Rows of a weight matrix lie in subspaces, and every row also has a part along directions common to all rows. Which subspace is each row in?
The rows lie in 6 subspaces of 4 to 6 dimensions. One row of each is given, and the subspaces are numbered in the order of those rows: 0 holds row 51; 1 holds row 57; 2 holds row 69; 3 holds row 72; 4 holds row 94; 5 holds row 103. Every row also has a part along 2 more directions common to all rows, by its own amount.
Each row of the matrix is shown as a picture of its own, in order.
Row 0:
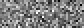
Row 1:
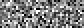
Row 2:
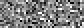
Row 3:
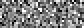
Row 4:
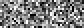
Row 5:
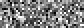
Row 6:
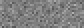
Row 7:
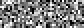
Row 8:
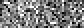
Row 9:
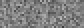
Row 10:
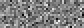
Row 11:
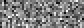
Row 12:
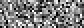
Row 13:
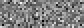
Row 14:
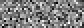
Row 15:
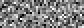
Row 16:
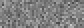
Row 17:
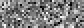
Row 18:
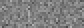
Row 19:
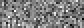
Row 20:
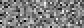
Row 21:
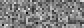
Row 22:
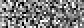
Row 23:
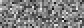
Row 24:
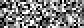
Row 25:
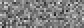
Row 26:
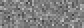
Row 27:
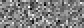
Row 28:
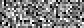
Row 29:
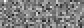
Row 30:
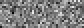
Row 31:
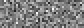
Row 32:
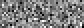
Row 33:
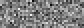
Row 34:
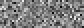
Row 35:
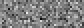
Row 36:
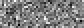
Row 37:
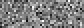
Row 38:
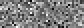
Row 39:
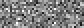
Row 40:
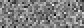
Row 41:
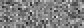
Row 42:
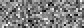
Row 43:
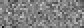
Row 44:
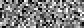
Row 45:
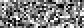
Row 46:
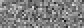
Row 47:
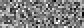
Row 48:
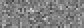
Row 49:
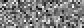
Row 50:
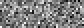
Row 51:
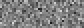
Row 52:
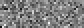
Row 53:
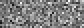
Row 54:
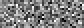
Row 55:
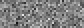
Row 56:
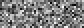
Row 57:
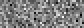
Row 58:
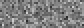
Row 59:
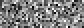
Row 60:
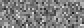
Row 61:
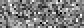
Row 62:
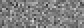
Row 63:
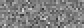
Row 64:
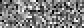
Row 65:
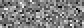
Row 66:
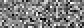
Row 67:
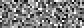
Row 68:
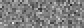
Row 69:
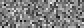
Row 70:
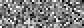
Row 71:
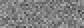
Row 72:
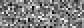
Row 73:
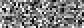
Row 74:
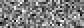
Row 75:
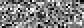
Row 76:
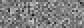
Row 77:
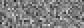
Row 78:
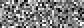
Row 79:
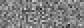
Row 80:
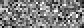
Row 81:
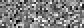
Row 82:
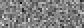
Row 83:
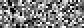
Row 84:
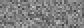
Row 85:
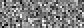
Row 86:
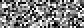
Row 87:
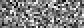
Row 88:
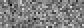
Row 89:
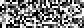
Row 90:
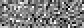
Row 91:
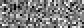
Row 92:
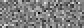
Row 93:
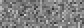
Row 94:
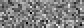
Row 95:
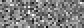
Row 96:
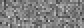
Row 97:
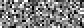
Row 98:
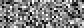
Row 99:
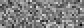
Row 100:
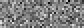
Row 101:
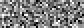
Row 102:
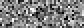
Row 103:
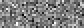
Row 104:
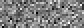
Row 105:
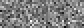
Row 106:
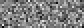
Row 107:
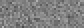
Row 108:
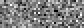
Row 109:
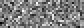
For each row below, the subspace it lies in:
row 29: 2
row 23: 3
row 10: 5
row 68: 0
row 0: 3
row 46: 3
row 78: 0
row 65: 4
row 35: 2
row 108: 1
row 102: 4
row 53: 0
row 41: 4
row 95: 5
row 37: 0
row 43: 1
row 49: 2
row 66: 2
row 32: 3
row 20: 2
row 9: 0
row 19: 2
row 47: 5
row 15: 0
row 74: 0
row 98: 4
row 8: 3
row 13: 3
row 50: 1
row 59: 3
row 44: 0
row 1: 3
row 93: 3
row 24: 5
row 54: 3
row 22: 5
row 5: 1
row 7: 4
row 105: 4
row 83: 1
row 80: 1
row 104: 3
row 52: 4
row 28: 2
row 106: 1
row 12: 1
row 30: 1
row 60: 1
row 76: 5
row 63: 4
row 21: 4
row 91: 3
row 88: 1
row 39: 5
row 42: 5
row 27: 5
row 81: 3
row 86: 5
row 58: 4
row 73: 5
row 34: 0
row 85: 2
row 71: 0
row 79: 4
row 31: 3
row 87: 5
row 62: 5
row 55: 5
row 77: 2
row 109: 0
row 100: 0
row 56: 3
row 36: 2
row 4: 0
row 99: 4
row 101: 5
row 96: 2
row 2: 2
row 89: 4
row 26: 4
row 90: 3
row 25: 2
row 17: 2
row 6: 3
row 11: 2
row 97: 0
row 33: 4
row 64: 3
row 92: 2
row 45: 2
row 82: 0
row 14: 1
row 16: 2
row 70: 0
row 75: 4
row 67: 0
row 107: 5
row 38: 4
